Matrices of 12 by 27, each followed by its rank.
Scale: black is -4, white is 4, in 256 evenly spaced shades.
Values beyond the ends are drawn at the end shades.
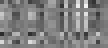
two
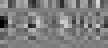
two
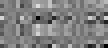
two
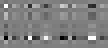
one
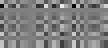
one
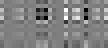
one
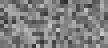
full rank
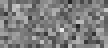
full rank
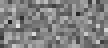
full rank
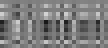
one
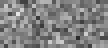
full rank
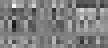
two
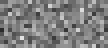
full rank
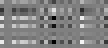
one
